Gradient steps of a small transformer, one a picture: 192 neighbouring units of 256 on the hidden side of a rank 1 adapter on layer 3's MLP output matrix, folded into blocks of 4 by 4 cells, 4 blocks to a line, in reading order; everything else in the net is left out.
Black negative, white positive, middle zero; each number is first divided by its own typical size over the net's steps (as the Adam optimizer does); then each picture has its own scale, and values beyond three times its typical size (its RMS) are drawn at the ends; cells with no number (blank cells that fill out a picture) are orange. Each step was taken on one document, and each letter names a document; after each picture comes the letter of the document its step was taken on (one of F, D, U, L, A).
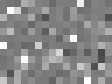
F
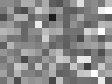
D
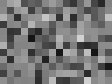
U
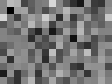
U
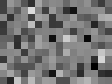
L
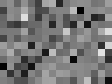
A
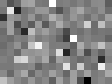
F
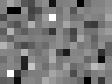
F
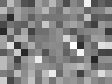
L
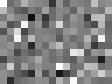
L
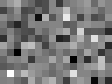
A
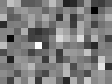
U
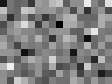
L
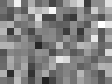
D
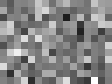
D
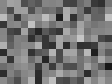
U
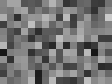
U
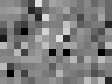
A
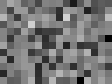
U
